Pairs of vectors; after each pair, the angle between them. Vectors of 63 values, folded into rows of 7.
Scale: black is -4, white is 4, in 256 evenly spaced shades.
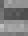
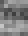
nearly parallel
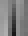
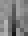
nearly parallel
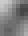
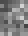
partly opposed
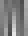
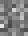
orthogonal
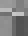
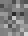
partly opposed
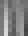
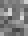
orthogonal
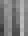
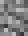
orthogonal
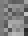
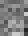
nearly parallel
